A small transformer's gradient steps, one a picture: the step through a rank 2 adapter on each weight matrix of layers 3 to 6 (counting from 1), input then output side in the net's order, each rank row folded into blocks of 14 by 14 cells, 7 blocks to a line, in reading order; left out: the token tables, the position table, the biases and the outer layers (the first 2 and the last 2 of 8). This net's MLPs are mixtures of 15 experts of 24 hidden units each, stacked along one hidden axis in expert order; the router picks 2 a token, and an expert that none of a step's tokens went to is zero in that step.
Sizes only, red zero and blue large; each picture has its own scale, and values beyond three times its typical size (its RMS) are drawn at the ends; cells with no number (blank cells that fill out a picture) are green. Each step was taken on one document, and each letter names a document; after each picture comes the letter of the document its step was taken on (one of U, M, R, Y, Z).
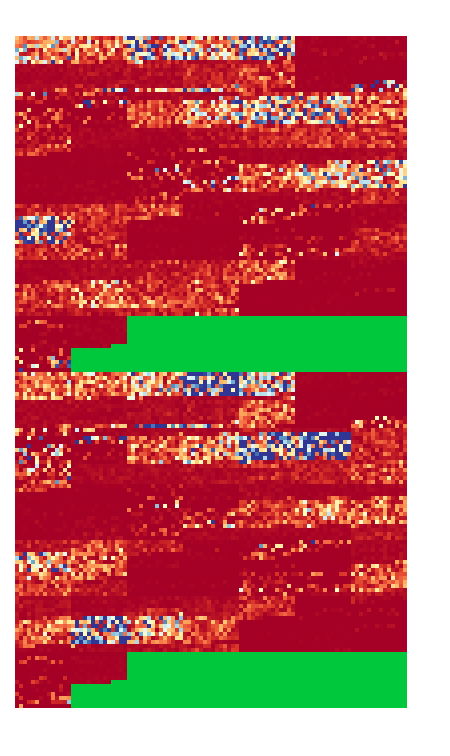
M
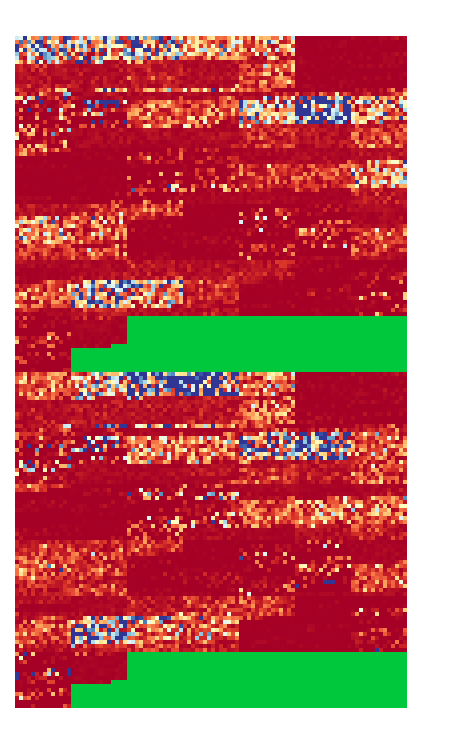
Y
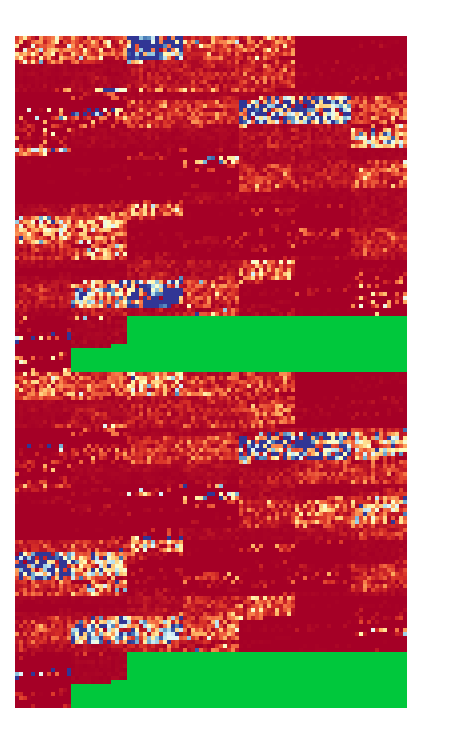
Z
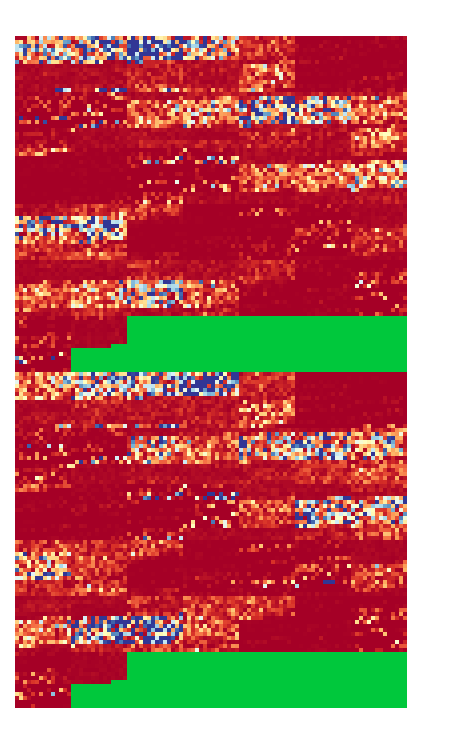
Y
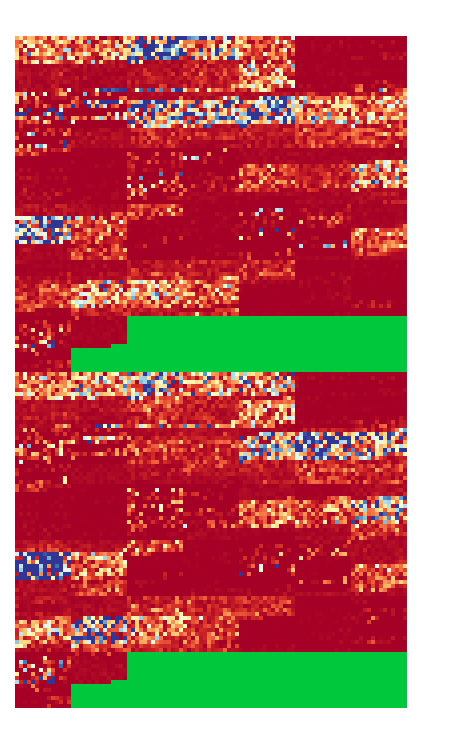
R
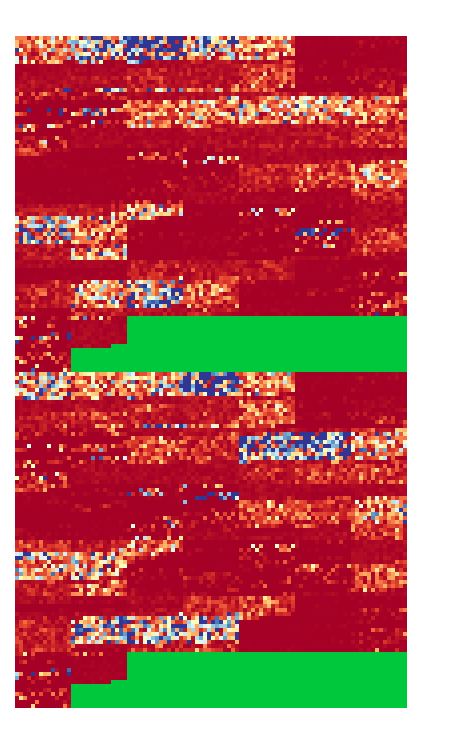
Z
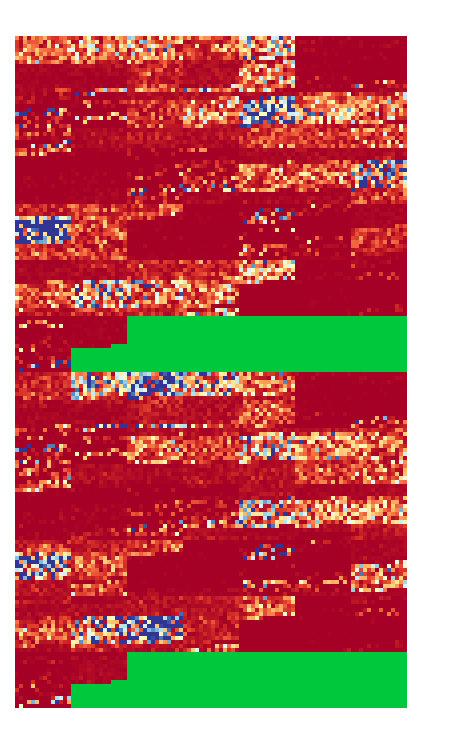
M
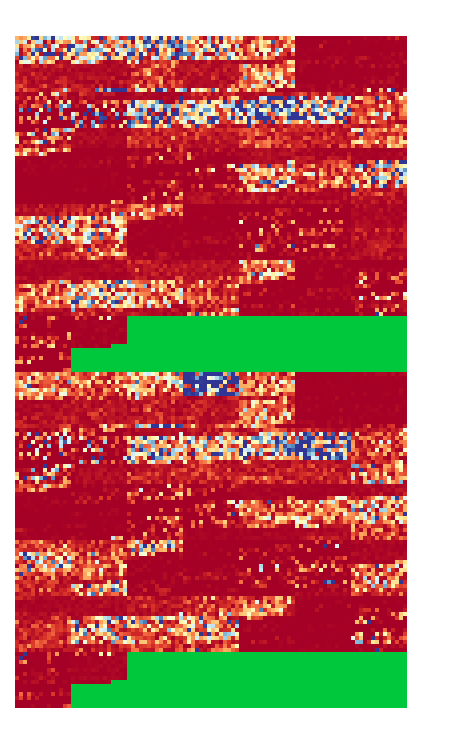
Y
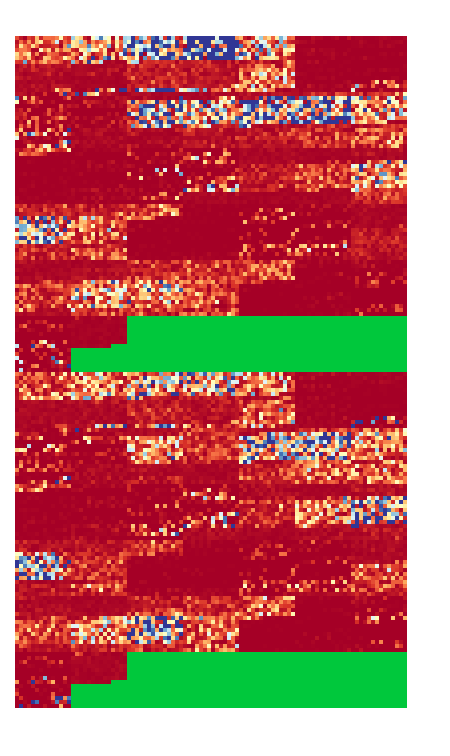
M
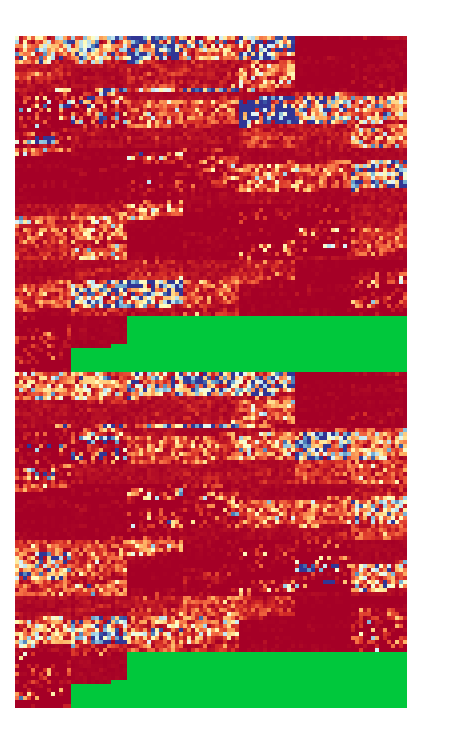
Y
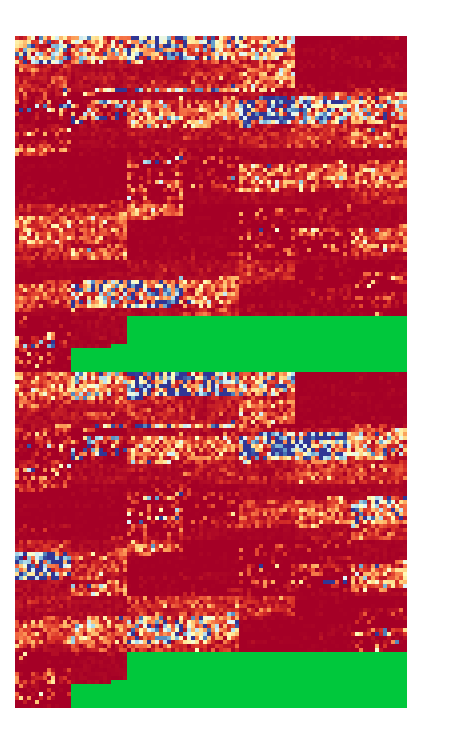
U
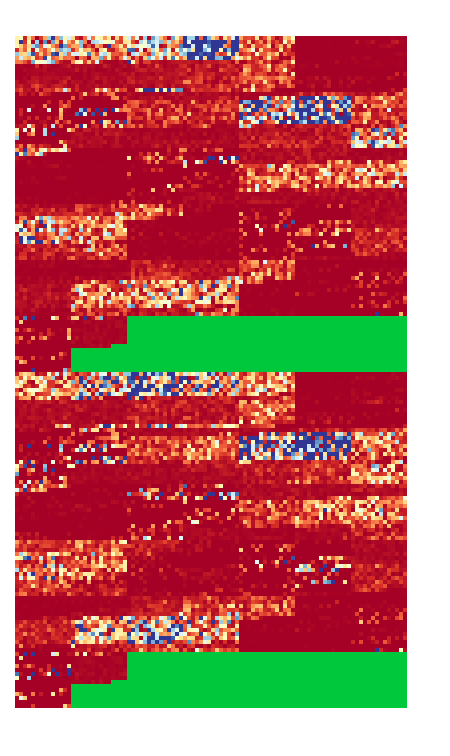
Z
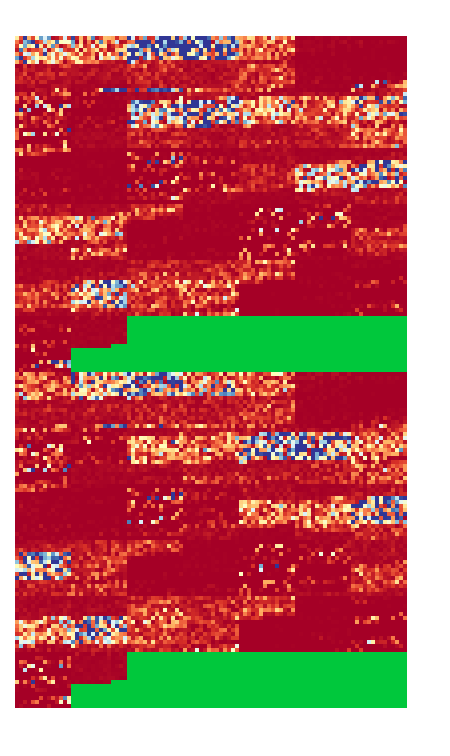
R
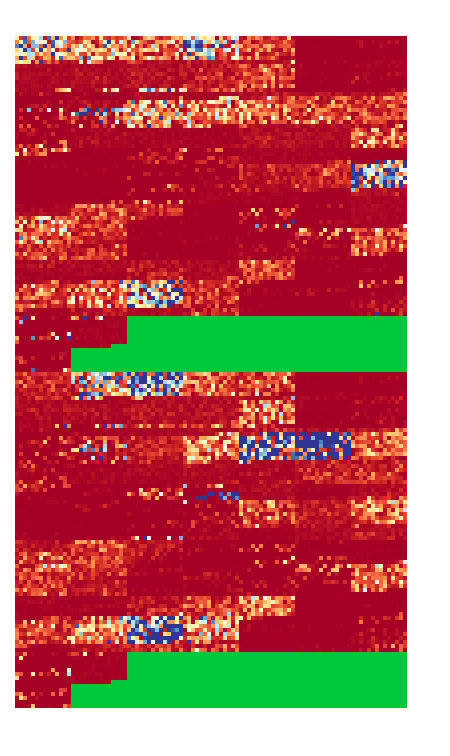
Z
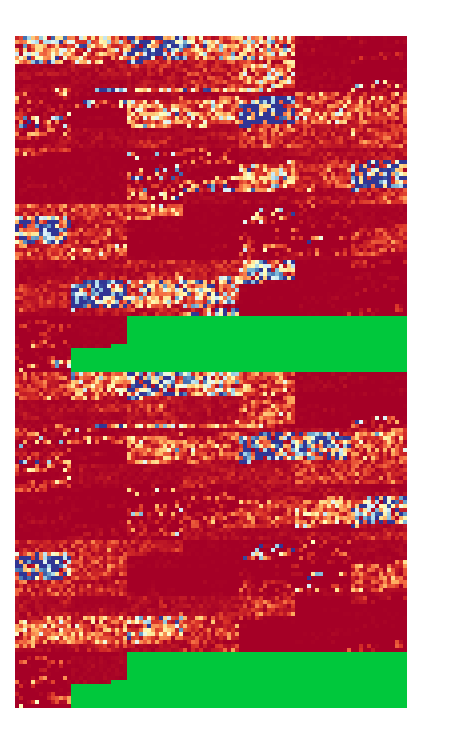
M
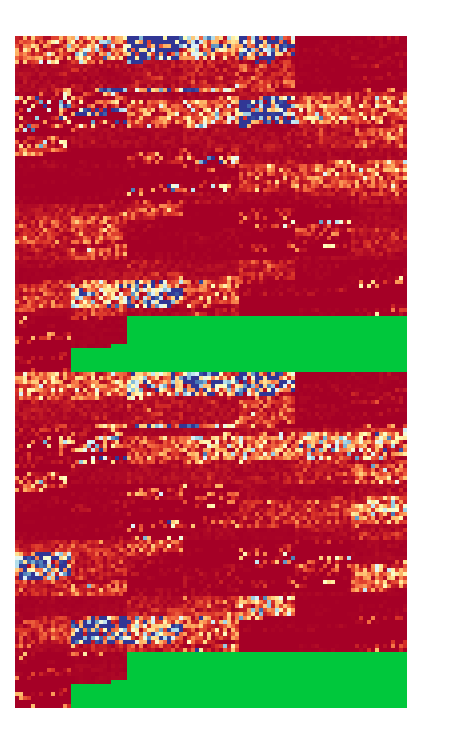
Z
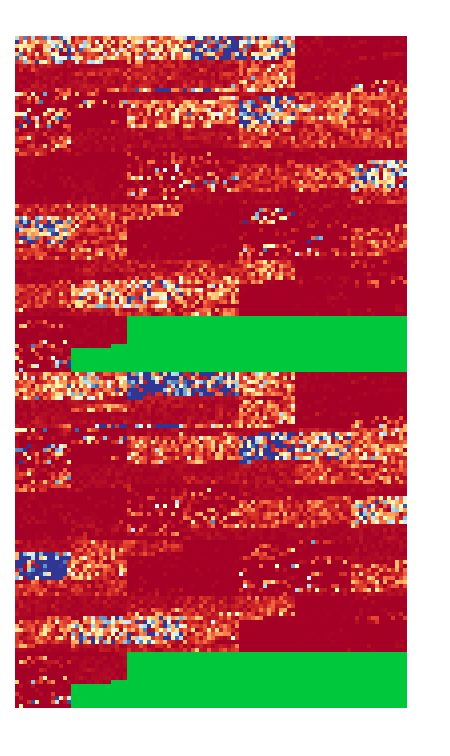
M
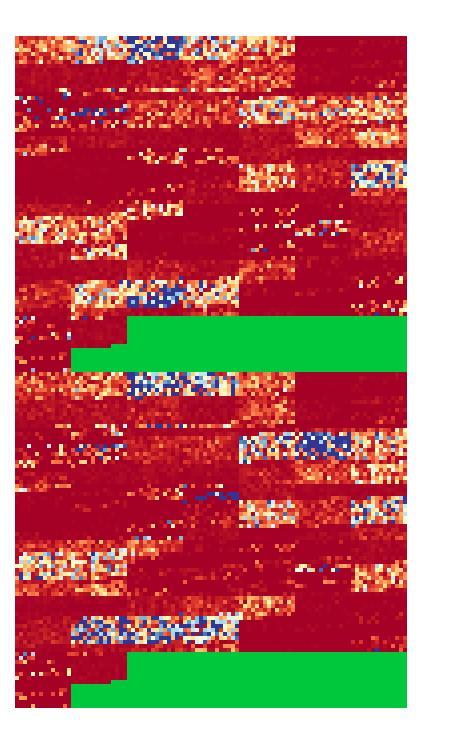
Z
